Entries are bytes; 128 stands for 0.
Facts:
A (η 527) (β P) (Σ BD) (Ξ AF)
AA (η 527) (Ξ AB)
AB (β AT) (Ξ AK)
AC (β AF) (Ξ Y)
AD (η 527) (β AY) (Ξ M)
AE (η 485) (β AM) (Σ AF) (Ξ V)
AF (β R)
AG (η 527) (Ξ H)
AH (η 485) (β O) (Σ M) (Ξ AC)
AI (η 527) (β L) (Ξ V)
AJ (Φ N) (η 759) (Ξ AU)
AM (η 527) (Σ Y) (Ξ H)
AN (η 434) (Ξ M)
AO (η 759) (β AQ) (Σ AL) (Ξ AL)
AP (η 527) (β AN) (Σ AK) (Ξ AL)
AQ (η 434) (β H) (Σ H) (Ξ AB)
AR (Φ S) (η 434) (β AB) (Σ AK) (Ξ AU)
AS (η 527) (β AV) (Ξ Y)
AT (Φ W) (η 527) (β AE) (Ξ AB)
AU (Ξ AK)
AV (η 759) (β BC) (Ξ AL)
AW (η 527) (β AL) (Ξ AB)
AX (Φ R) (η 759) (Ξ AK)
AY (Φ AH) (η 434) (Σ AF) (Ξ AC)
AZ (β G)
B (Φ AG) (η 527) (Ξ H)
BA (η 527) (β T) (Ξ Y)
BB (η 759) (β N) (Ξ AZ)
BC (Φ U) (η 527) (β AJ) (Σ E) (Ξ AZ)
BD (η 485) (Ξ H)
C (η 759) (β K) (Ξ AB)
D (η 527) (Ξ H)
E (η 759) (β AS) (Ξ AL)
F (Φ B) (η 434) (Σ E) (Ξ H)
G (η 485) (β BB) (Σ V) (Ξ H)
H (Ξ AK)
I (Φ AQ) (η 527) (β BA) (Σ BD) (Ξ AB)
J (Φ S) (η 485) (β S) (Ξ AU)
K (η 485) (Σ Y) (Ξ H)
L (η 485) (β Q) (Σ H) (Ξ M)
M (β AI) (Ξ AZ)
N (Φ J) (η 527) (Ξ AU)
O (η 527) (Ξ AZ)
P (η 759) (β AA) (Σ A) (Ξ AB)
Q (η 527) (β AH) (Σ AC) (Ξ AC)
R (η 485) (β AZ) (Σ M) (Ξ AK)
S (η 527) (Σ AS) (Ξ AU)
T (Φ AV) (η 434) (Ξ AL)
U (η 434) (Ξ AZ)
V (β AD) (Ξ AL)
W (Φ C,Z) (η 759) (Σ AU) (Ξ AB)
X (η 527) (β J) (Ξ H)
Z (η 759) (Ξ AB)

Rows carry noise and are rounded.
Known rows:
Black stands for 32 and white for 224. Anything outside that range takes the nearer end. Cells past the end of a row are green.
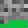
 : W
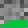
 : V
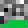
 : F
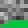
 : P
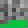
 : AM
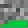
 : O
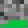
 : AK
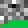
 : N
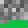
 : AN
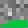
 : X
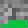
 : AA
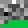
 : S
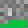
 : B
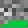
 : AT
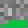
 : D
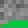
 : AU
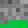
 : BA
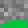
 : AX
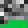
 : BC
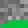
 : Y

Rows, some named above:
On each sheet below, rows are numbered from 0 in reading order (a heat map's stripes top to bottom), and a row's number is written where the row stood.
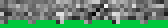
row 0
AE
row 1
AO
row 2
I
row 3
AR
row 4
I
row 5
AP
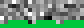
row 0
N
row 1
A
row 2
J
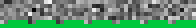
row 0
AI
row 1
F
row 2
Q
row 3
AJ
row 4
M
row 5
J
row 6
AQ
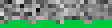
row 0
E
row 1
AC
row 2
BD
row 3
AK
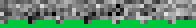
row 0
AE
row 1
AH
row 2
G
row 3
AH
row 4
L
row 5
AQ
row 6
BD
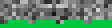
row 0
Q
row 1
AP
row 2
R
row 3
BB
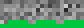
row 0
AV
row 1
AZ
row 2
AF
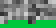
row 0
H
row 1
AY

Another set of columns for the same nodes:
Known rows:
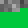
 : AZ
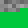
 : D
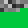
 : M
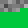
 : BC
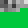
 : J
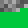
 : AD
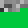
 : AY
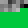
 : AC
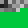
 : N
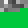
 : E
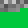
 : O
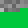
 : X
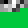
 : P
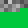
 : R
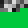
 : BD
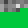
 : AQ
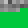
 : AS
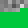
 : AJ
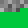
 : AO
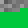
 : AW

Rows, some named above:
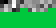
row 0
I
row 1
AH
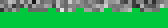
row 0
L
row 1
G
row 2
Q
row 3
AT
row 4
AF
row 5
F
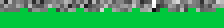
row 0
G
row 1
F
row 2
L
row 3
N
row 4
AT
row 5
A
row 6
AE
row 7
AR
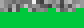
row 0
AP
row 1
E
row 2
S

